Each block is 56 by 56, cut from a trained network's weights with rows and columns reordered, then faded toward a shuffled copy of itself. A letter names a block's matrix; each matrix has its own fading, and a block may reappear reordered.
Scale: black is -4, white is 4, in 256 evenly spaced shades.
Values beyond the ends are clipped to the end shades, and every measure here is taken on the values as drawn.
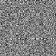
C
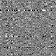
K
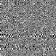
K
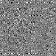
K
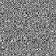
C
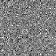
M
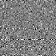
K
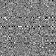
K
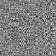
C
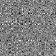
K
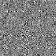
K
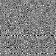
K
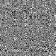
M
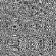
C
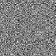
C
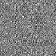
C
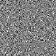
M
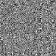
M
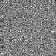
M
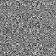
C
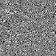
K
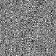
M
